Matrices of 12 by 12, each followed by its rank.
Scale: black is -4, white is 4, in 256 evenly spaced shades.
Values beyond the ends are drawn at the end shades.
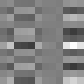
one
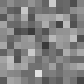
full rank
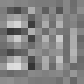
two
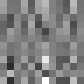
two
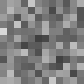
full rank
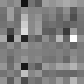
two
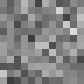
full rank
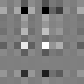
one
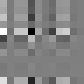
one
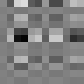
one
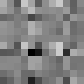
two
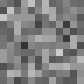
full rank
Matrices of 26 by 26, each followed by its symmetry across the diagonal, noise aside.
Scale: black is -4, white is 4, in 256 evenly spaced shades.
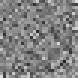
symmetric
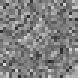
symmetric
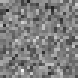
neither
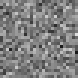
neither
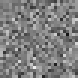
antisymmetric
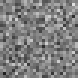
antisymmetric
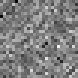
symmetric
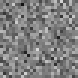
neither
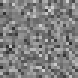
antisymmetric
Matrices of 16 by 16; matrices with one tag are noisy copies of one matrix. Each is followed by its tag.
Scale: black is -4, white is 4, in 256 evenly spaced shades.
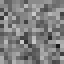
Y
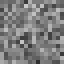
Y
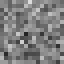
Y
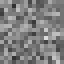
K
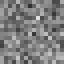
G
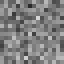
G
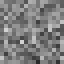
Y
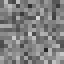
G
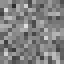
K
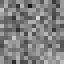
G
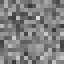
G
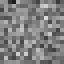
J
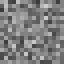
J
